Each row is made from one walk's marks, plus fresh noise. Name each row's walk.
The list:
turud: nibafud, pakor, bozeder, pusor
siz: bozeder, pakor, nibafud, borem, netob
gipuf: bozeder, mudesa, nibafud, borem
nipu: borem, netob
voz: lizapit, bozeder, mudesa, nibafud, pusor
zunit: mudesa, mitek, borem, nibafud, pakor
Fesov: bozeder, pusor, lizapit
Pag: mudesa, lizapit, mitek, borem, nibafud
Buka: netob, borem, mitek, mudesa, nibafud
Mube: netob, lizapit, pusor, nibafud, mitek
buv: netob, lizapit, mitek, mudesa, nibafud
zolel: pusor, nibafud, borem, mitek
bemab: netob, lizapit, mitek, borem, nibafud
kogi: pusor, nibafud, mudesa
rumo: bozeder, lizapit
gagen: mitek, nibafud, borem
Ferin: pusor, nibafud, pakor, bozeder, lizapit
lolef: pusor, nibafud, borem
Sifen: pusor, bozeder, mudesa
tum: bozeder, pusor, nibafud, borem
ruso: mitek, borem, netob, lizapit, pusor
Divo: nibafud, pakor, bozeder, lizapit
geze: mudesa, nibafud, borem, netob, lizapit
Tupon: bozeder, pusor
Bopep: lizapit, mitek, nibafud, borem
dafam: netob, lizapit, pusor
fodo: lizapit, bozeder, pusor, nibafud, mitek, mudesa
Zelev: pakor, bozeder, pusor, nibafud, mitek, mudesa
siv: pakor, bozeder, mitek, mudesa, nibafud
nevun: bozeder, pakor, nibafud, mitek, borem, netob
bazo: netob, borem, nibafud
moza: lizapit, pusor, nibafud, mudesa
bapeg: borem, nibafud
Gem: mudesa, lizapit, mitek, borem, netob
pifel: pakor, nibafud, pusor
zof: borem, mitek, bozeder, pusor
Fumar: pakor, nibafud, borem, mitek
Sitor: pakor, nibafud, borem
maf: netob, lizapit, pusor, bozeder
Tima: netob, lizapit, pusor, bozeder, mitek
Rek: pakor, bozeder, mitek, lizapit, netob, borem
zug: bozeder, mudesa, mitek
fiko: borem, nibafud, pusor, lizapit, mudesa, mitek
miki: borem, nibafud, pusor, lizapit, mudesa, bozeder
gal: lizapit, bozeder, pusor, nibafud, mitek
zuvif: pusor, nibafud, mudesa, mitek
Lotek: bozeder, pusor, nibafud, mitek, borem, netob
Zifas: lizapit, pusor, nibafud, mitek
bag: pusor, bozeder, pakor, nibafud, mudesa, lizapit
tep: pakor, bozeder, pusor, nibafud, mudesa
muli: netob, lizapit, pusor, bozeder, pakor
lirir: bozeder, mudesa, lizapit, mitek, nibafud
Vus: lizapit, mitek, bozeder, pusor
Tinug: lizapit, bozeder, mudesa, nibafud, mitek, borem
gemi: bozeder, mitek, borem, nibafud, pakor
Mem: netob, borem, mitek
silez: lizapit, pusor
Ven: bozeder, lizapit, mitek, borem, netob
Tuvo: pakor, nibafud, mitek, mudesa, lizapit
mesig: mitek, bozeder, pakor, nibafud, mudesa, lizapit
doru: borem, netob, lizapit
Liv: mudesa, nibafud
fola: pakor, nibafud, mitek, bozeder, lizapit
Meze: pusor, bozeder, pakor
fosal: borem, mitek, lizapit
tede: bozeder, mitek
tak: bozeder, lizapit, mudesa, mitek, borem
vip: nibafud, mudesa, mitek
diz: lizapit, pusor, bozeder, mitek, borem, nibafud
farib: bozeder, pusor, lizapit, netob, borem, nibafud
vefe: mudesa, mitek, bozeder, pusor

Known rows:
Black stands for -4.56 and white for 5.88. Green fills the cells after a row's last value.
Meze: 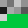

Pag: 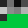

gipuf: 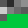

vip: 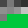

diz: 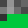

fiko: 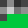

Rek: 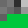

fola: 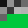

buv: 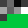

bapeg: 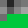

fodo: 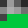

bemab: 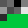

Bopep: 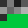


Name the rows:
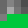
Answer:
zug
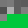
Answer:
zolel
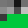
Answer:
Gem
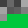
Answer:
gemi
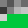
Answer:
pifel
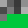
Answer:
Mem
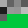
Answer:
dafam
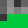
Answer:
fosal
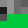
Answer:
Tima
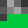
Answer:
gal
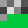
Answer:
Sifen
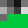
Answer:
Buka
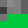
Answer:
tede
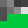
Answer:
Mube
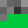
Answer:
Lotek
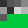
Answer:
Divo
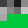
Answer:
zunit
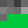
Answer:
gagen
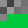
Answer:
lolef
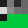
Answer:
Tinug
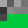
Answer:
maf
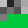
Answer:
nipu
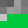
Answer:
tep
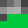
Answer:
voz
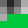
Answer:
Sitor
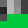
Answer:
Vus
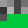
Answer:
ruso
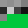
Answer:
zof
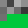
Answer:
tum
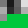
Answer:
siz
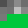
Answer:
Ferin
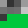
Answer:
doru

